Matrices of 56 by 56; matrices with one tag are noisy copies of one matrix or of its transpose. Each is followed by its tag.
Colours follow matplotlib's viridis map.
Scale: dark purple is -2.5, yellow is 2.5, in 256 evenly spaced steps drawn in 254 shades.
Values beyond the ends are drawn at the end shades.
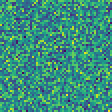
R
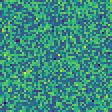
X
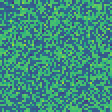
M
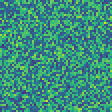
M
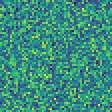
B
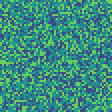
X
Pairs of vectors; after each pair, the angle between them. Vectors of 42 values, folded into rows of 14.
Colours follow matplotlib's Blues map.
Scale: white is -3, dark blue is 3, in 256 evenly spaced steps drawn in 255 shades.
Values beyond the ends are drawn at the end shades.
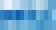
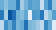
orthogonal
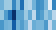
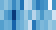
nearly parallel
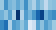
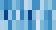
partly opposed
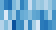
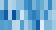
partly opposed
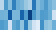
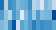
partly opposed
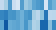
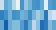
nearly parallel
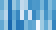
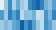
partly aligned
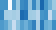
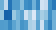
partly opposed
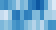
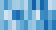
partly aligned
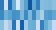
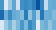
partly aligned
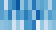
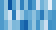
orthogonal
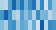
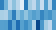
partly opposed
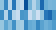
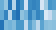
nearly opposite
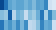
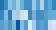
partly aligned
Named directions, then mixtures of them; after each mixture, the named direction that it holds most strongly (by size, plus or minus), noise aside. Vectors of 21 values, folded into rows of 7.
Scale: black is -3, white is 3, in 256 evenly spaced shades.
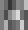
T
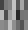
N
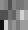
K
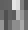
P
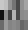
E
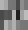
E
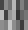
N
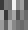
N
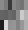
K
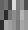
K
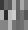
N
